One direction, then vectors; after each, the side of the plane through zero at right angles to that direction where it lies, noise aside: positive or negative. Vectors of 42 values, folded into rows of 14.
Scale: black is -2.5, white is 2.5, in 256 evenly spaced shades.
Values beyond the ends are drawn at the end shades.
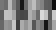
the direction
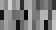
positive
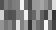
negative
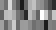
positive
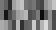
negative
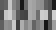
positive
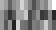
negative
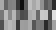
positive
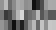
negative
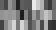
positive
